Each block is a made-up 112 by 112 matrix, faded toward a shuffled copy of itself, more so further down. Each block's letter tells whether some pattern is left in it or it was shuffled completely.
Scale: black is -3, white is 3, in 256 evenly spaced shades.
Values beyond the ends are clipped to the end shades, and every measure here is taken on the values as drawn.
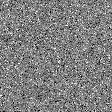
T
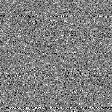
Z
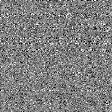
Z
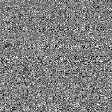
Z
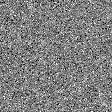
T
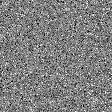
T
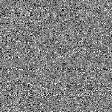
Z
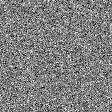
T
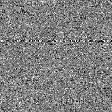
Z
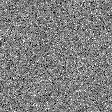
T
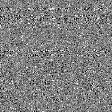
Z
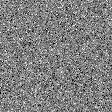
T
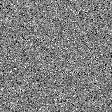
T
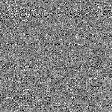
Z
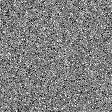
T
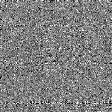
Z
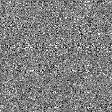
Z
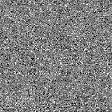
Z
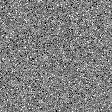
T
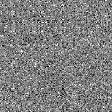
Z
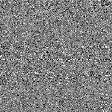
Z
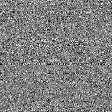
Z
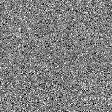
Z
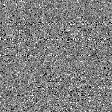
Z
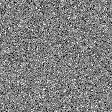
T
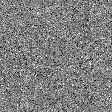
T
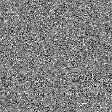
Z
